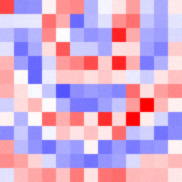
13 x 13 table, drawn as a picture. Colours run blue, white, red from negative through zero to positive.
Ninth with the highest average: middle right. Average level on the scale: 50%. Rings: centred on the top middle. Slope: none.
